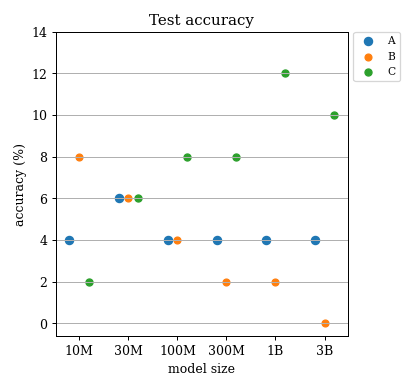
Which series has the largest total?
C
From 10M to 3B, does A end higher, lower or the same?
the same
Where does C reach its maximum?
1B
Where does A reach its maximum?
30M
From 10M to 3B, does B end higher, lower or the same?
lower
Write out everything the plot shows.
Title: Test accuracy
x-axis: model size, ticks 10M 30M 100M 300M 1B 3B
y-axis: accuracy (%), ticks 0 2 4 6 8 10 12 14
Legend: A, B, C
Values:
A: 4 6 4 4 4 4
B: 8 6 4 2 2 0
C: 2 6 8 8 12 10
